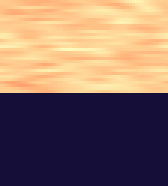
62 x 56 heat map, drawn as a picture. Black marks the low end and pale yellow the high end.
The table splits into 2 rows of 1 panel. Panel 1,1: very high, streaked across, faint in contrast. Panel 2,1: very low, flat.
